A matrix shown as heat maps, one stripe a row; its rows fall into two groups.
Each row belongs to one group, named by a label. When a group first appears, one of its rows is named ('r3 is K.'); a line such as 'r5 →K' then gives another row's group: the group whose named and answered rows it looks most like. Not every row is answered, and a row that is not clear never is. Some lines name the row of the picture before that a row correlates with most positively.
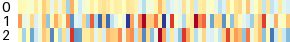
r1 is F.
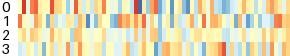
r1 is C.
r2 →F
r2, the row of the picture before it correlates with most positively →1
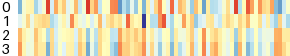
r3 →C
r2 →C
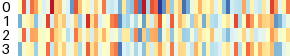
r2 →F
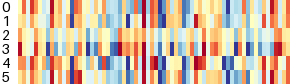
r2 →C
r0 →F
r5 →F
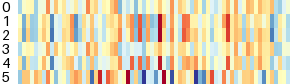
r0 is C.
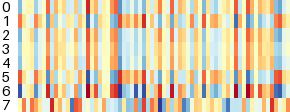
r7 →F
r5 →C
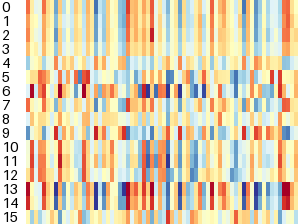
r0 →C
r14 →C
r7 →C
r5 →F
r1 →C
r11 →F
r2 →C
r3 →C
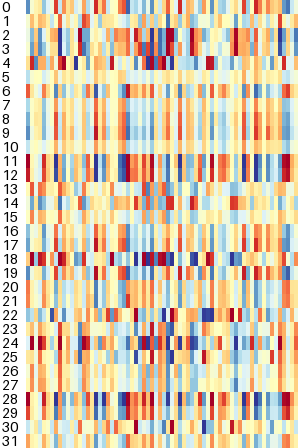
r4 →F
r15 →F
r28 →C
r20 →C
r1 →F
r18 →F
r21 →C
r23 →F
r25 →F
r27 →F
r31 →C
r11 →C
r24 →F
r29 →C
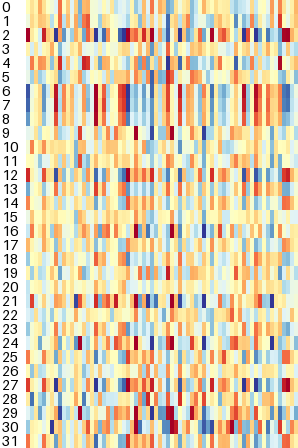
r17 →C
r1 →F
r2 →C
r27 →C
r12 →C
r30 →F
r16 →F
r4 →F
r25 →C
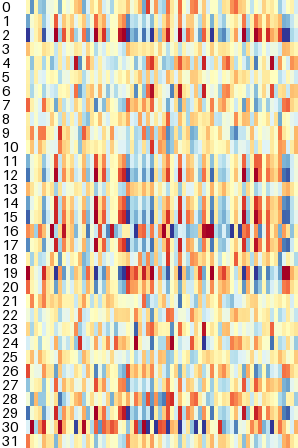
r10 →F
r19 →C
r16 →F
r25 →F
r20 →C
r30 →F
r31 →C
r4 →F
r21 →F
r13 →C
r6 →F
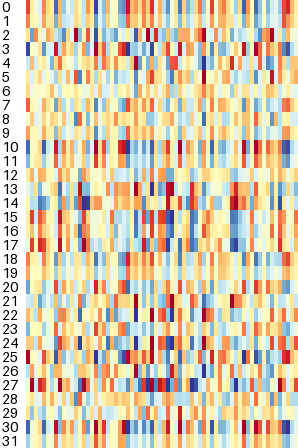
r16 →F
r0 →C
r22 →F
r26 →F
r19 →C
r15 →F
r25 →C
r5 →F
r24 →F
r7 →C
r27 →F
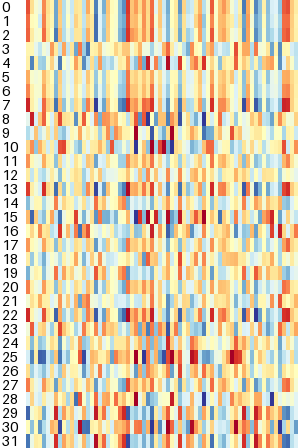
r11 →C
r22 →C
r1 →C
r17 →C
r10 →F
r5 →C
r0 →C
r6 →C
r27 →C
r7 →C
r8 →F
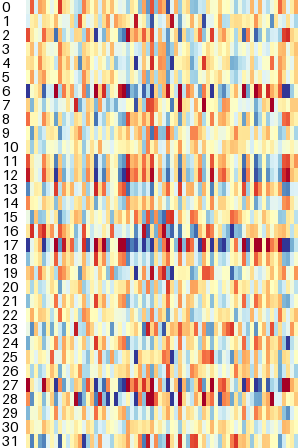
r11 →C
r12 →C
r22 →F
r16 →F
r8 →C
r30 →C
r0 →F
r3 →F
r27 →C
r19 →F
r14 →C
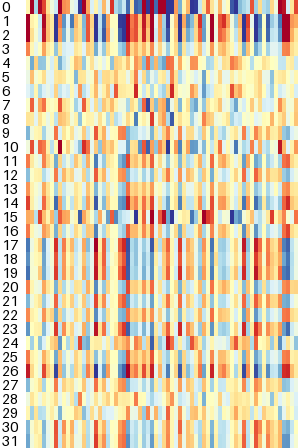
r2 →C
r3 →C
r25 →C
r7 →F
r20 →C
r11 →C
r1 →C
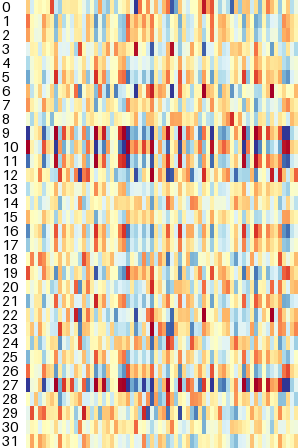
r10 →C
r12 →F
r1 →C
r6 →F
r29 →F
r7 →C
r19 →C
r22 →F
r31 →F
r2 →C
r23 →F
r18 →F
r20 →F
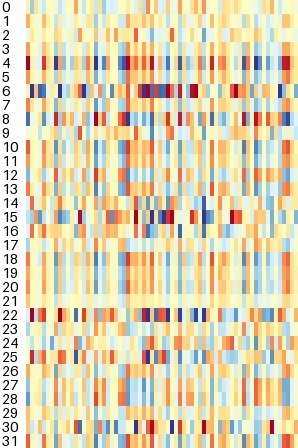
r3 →C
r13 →C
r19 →C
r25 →F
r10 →C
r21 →C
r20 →C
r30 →F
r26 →C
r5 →C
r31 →C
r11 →C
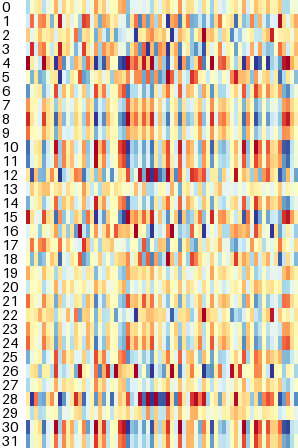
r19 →C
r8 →C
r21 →C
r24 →C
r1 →F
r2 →F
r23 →C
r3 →F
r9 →C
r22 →F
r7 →C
